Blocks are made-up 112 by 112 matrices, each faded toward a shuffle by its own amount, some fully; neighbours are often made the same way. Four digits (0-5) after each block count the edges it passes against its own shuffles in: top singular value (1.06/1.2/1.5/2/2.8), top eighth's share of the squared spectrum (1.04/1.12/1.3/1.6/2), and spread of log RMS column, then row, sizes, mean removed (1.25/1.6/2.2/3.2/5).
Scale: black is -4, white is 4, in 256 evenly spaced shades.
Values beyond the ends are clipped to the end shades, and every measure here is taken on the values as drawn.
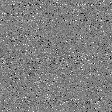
1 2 0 2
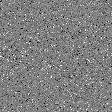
0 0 0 0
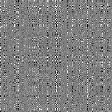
5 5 4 3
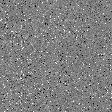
3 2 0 0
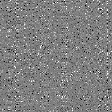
4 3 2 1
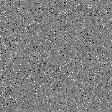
3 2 1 0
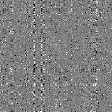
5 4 3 2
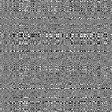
5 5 3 4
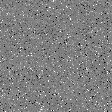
2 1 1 0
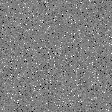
2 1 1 0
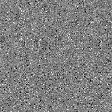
3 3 1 2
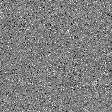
3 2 0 1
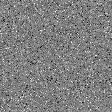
0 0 0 0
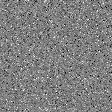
0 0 0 0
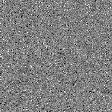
3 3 1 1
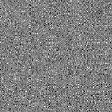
4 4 2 2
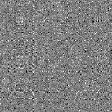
4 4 2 3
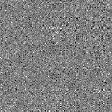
4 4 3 2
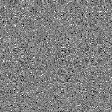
4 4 2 2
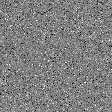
1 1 0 0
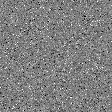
0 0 0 0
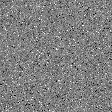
1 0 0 0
